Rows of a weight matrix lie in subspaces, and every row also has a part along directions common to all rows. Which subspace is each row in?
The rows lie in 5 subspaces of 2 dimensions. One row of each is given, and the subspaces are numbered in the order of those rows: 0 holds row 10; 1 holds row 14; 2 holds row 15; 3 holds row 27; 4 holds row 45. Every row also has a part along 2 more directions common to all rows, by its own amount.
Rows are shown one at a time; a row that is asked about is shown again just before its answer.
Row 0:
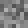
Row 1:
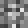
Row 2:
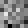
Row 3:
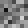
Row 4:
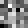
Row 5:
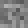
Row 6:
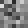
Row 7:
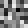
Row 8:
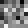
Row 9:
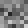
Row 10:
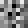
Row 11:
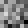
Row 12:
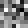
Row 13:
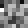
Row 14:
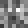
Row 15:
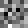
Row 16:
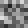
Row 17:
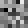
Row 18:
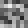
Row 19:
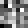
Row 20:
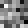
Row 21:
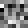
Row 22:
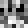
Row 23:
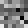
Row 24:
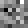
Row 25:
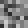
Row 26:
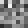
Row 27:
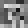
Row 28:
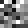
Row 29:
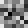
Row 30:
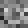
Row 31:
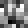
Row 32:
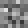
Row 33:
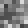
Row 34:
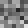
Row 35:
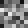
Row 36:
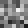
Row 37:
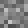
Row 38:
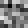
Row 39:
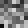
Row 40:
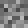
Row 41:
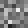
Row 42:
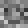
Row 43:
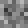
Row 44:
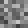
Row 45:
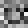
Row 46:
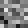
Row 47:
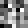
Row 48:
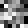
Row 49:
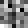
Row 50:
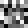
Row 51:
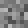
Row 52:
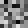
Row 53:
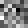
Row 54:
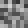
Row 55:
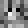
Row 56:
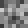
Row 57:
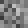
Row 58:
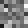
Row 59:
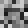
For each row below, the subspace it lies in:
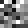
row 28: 4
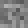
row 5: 3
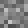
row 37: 2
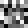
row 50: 3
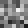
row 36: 1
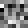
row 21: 1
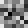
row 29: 1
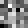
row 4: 0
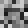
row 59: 4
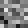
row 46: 4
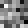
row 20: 2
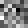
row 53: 0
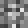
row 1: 0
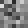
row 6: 4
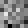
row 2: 2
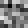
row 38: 3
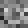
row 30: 4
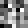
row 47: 0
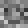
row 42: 4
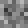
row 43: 4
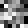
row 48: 2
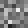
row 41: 2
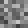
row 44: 4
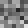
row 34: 1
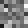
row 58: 2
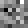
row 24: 3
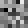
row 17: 3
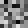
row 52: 4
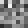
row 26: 0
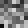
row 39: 4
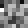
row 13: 1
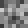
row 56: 1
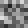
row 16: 3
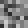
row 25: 4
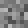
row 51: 3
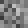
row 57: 0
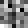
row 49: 0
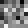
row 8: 3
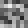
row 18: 3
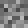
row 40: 2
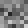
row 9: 1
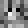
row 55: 1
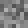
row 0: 0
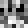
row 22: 1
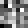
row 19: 0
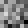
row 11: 2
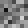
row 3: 2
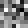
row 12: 0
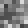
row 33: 2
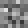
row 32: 3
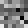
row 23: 1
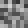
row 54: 3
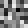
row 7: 3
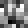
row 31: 1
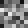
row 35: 1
